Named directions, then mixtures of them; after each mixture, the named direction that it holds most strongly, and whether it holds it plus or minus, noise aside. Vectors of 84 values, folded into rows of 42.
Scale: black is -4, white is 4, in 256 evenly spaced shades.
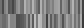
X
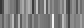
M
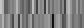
M, minus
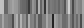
M, minus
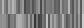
X, minus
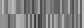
X, minus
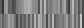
X, plus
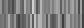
X, plus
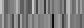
M, minus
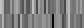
M, minus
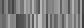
X, plus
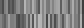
X, plus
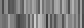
X, plus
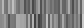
X, minus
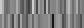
M, minus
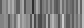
X, minus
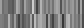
X, plus
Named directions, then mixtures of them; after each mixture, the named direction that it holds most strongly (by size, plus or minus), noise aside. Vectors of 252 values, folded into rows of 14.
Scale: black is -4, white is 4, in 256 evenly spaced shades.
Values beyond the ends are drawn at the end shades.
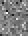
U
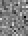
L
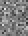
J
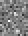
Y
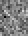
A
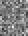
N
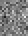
J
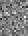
L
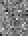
U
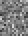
N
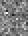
U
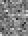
U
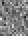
L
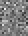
J
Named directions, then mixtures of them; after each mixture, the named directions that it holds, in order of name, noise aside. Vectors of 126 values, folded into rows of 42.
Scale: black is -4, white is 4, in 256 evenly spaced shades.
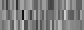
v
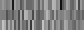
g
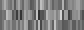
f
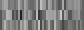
f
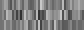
f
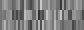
f, g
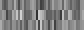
f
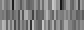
g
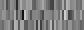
f, v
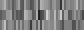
f, g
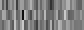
v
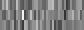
v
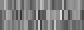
f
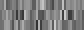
f, v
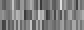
f, g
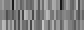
g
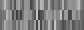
f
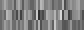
f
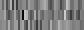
g, v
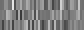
f, g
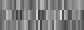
f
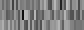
g, v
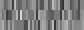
f, g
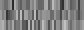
f, g
